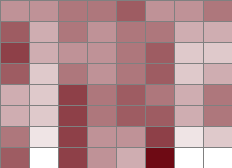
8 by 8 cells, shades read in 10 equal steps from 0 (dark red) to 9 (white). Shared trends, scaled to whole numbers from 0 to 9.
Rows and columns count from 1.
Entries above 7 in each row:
0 0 0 0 0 0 2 3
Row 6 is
6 7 2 4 3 3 6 4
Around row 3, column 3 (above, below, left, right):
4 4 6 5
